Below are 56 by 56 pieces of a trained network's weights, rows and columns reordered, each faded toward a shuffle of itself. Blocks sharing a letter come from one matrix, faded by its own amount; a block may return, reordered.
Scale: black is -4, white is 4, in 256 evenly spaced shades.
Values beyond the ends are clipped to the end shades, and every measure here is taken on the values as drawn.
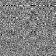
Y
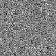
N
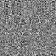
Y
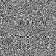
Y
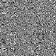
N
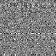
Y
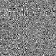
N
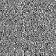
N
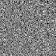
N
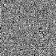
N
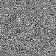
N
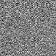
Y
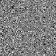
N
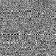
Y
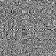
Y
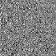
N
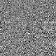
N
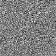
Y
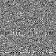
Y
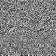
Y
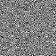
N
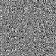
N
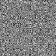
N
